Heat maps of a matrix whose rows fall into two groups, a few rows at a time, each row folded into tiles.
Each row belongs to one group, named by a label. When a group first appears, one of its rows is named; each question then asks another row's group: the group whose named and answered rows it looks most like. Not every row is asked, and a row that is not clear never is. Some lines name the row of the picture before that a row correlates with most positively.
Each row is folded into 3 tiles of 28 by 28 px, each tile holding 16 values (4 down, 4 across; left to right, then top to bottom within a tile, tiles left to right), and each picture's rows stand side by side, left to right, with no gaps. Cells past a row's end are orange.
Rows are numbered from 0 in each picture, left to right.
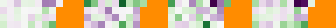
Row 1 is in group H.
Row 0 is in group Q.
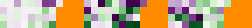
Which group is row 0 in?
Q
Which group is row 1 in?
Q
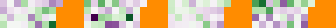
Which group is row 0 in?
Q
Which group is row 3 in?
H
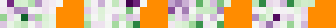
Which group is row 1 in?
Q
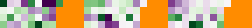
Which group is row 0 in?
Q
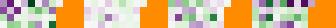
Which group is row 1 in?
H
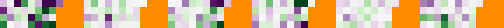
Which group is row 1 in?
H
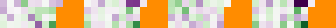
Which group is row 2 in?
H
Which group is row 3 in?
Q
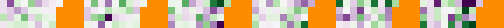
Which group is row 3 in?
Q
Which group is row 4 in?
H
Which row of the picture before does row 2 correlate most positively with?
2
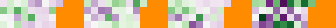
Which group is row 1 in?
H
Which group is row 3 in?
H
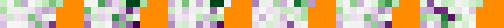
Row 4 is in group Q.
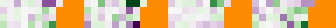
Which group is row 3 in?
Q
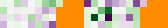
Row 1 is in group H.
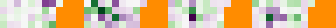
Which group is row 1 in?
H
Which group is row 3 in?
H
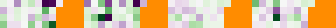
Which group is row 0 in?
Q
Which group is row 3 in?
H
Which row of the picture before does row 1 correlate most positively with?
2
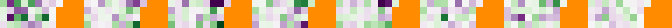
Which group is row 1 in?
Q
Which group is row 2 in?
Q
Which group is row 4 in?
Q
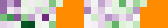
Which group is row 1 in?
H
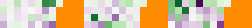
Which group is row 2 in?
H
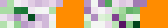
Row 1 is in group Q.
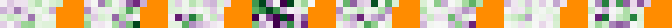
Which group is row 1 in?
Q
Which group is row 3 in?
H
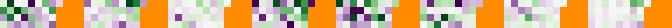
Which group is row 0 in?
H
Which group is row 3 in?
Q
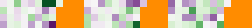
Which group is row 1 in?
Q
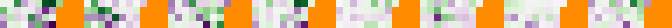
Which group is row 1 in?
H
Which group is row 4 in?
H
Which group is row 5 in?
H
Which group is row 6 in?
H
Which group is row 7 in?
Q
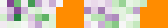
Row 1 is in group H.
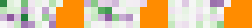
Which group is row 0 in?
H
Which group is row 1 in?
H
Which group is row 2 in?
Q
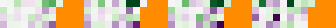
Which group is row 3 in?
H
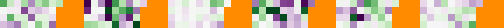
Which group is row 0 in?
H
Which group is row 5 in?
Q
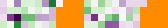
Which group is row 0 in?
H
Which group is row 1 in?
H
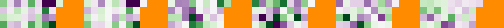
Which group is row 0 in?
Q
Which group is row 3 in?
H
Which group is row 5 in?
H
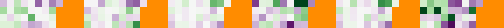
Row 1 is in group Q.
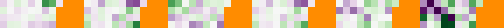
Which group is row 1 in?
Q
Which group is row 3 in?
Q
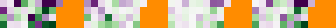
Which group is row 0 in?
Q
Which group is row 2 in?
Q
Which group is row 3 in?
Q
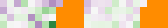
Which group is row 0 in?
Q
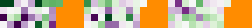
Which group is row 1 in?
H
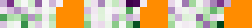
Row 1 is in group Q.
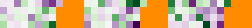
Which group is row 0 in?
Q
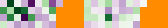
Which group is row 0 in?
H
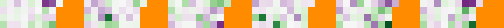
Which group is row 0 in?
Q
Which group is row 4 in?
Q
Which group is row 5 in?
Q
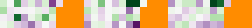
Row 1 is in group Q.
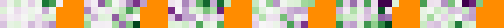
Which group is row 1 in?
Q
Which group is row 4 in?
Q
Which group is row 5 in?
Q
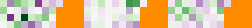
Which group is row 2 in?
H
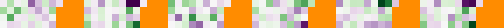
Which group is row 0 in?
H
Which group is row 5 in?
Q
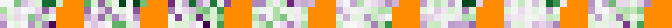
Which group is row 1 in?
H
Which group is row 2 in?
Q
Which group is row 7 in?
Q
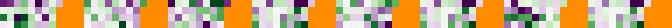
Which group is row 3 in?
Q
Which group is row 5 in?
Q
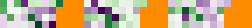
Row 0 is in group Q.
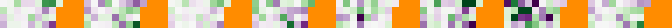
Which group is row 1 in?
Q
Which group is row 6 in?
H
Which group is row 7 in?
Q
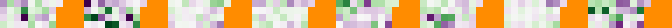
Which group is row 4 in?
H
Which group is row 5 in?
H
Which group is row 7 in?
H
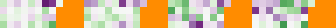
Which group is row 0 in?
Q
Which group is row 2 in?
H
